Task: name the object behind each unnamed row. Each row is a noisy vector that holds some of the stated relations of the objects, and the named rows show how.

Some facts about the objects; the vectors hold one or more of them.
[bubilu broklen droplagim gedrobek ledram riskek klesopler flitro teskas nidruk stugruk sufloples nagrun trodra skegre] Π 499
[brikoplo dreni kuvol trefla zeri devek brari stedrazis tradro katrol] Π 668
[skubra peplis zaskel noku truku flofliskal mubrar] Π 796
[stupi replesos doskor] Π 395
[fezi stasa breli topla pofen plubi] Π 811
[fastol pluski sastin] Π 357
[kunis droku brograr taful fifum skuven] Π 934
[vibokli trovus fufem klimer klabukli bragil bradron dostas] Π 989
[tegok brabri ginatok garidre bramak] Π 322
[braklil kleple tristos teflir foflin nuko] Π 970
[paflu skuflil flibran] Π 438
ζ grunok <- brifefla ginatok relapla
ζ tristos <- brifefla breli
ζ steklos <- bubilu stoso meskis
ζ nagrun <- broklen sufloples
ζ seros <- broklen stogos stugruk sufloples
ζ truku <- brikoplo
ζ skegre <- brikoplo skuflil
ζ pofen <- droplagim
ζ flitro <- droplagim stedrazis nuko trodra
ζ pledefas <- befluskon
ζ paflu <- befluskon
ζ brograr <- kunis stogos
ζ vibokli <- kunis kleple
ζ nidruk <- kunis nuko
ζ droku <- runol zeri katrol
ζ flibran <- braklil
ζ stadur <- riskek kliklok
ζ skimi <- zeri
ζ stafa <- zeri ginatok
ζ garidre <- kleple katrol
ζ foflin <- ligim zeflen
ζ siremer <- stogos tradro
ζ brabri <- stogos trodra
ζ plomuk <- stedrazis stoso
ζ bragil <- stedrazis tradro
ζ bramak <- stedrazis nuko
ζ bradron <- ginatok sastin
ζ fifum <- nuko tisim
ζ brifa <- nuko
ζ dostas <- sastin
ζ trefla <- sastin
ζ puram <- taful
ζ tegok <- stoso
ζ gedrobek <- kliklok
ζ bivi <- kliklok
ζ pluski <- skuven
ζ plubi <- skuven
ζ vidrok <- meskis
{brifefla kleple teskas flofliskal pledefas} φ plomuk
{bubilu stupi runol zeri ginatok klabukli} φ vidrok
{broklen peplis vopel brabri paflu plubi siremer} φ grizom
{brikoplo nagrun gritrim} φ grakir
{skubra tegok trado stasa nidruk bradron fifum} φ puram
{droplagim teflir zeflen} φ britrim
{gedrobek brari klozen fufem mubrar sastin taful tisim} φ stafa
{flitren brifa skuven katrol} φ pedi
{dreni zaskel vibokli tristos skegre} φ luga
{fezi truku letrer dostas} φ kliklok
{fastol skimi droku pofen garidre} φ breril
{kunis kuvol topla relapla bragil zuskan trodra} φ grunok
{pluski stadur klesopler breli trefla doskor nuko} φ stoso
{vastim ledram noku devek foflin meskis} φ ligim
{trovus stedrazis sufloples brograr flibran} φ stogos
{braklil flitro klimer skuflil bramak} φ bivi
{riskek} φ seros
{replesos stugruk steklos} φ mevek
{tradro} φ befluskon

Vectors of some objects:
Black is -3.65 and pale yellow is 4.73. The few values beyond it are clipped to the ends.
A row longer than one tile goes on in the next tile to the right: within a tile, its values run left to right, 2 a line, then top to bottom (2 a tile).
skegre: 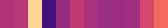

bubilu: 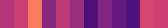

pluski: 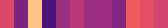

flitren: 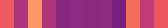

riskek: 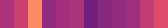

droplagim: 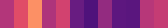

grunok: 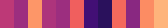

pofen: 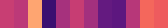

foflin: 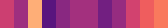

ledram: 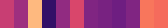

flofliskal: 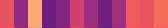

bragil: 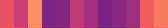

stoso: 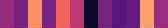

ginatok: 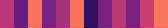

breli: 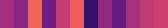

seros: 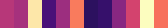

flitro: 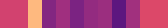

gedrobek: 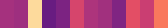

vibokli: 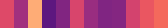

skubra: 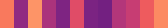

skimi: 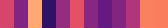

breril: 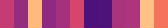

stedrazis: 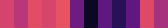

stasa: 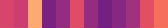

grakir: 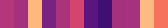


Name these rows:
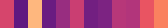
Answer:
droku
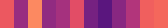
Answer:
kuvol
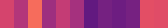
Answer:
meskis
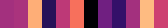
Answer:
broklen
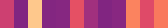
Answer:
mubrar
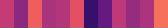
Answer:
relapla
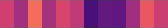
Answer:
tradro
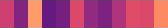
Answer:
tristos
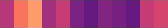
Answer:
trodra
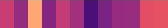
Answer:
skuven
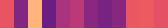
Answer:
paflu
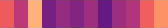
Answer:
fifum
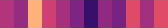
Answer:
taful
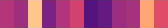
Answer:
grizom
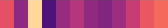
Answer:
brograr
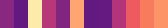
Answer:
stafa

